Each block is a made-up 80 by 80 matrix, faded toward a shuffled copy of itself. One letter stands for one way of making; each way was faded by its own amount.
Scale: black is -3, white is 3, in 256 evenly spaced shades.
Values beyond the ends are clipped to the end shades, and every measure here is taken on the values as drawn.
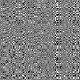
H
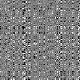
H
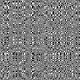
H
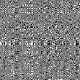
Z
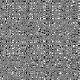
Z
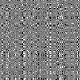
H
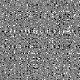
Z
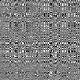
H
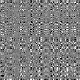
H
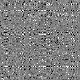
Z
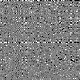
Z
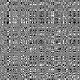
H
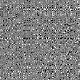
Z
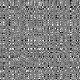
H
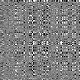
H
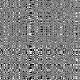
H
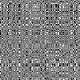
H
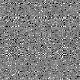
Z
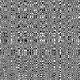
H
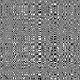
H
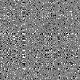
Z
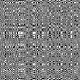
H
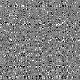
Z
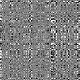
H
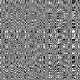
H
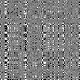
H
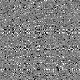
Z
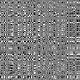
H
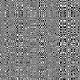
H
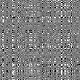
H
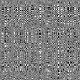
H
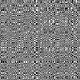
H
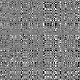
H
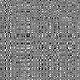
H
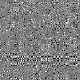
Z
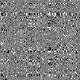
Z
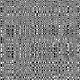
H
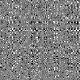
Z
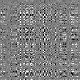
H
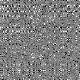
Z
